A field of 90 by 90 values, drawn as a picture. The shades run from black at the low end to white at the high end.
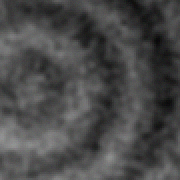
The field climbs toward the bottom left. No row or column stands out. Concentric rings centre on the middle left. The bottom left is the ninth with the highest average. Overall the values sit about 30% of the way up the scale.
